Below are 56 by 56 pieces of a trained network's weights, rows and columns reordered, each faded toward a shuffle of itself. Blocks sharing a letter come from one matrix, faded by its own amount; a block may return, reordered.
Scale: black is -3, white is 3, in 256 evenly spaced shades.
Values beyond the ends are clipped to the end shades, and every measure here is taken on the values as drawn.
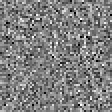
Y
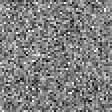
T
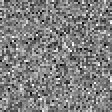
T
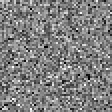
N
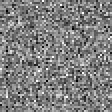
N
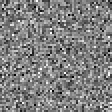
N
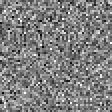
N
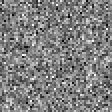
N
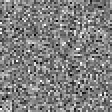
N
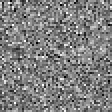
T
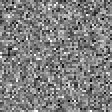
N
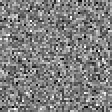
N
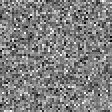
T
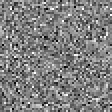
Y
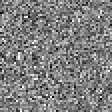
Y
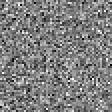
N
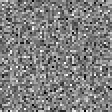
Y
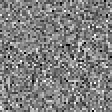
Y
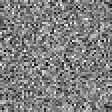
Y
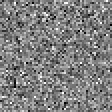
T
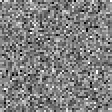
Y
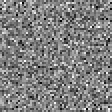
Y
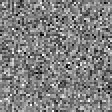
N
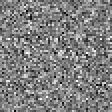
Y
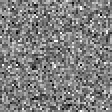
N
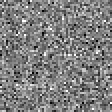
T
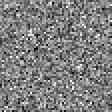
T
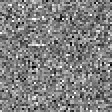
Y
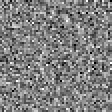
Y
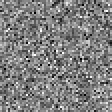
N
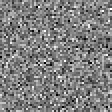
Y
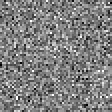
N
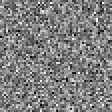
Y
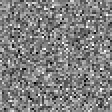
T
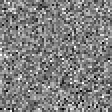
Y
